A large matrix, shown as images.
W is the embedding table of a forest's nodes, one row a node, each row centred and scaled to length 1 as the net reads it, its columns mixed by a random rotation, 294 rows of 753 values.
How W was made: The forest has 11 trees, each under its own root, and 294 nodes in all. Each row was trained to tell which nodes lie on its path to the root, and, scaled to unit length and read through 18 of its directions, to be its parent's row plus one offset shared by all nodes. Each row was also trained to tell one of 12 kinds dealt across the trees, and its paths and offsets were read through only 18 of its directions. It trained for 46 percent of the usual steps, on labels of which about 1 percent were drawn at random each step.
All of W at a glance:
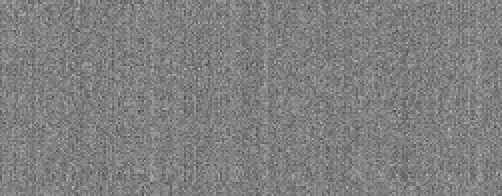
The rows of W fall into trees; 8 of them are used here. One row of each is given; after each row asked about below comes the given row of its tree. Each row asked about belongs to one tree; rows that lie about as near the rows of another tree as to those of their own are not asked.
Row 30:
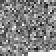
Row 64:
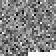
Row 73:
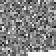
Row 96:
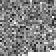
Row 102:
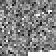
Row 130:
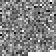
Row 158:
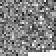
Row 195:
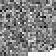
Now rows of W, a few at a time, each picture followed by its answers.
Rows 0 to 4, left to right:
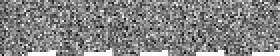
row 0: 96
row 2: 102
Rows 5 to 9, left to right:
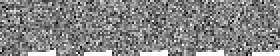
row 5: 96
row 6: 130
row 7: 195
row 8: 130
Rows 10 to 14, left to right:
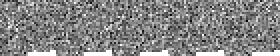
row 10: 64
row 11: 195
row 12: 64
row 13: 30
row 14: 30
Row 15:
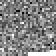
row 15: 130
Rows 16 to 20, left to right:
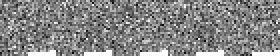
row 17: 64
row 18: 96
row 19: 30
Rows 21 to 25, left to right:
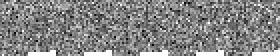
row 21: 30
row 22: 30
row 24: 64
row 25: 30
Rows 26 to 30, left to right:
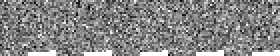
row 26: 102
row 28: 130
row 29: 64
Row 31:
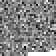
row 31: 102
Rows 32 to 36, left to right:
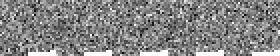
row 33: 30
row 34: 102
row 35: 195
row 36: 130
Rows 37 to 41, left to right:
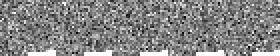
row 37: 96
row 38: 102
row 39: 64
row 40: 30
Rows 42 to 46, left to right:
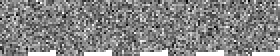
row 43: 195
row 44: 195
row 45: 158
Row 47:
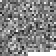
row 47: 102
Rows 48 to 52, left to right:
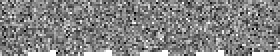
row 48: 96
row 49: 96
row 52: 158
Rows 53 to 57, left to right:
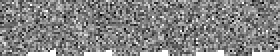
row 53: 30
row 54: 130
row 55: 64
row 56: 96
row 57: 73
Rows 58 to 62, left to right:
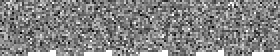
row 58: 102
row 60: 102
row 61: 64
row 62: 64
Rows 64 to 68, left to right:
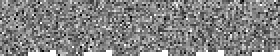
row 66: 102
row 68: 158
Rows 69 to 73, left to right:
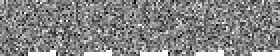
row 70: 30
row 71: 102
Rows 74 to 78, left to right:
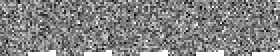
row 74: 158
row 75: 64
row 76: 195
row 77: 158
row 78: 130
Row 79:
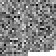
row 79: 102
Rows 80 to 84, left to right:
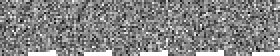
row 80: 96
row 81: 195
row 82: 96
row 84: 30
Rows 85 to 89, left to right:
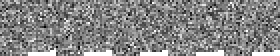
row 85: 195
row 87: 64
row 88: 158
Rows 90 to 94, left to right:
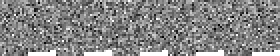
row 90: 130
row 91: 195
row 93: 30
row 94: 130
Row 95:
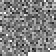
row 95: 130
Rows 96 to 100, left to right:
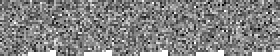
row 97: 158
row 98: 96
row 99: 30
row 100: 96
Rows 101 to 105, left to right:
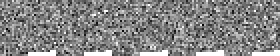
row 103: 158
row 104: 158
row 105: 64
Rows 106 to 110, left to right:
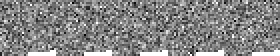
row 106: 30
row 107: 158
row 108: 130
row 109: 30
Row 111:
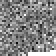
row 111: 158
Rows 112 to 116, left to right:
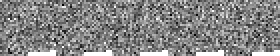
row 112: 102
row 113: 30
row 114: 195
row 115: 30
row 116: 64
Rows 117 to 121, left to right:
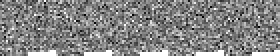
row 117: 195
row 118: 102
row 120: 102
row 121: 30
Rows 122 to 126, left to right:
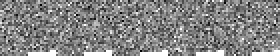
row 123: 195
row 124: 158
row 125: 130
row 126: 96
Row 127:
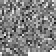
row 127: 64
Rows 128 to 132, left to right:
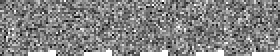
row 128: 96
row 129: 130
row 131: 158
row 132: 102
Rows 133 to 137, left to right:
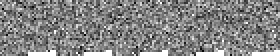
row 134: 158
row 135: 30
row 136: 158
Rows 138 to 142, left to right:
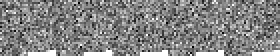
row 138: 96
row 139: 102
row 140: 158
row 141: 30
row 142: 96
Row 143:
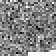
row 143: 102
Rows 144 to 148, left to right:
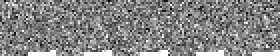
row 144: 30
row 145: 96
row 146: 96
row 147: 195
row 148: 130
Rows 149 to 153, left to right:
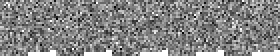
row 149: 64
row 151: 102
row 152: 195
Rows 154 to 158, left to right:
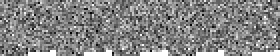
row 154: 158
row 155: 64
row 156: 130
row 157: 64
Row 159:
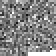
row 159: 195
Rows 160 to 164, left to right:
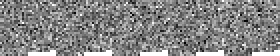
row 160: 64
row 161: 158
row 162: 158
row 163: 30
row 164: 130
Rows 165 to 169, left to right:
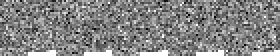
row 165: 96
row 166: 102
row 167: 96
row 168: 158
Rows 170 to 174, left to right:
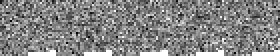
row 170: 96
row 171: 64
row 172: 195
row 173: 96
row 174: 102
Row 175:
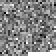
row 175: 30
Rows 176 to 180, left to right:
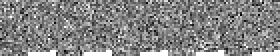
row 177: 30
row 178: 130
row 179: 64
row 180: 102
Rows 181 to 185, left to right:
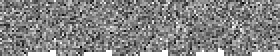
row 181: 195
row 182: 30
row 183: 64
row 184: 64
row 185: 64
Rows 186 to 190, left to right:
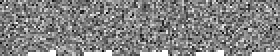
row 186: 102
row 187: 30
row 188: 102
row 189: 158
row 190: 30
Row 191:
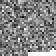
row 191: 195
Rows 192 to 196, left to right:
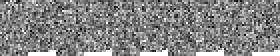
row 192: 158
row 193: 96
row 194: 64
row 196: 64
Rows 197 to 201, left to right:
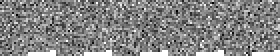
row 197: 102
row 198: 195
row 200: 64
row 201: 30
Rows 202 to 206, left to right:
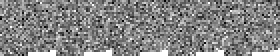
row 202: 64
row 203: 64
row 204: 96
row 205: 96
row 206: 96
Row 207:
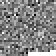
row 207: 102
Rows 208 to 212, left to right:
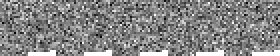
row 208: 102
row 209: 30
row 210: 102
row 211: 96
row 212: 195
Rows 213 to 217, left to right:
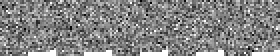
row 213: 102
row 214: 102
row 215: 73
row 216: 64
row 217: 158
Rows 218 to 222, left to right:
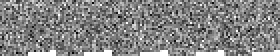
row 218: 158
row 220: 96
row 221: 64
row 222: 96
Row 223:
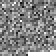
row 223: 195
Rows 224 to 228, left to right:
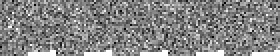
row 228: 102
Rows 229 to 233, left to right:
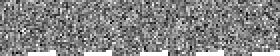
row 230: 64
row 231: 102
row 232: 130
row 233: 158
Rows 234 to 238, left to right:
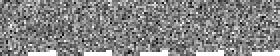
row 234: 158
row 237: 96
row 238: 195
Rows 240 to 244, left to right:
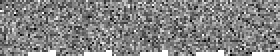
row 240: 96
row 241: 102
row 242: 30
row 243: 30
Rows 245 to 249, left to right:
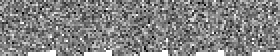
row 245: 130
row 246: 130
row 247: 30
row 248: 102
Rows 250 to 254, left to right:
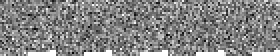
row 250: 96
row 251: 158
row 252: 64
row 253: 30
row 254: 64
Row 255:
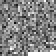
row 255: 130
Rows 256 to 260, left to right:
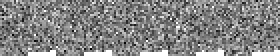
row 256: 30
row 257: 30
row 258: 64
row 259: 64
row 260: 30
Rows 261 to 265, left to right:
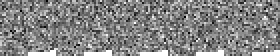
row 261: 64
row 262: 195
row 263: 195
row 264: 195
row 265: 158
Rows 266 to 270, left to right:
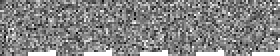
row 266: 96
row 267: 195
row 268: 64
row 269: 195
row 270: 64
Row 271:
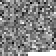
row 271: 195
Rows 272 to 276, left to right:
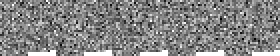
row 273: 96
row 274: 102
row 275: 102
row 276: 102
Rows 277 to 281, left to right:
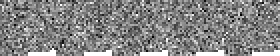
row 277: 195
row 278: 64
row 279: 30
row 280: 30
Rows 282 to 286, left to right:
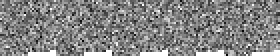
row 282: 30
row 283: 64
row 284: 30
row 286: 96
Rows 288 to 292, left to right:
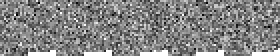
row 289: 64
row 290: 195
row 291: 73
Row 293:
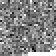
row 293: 102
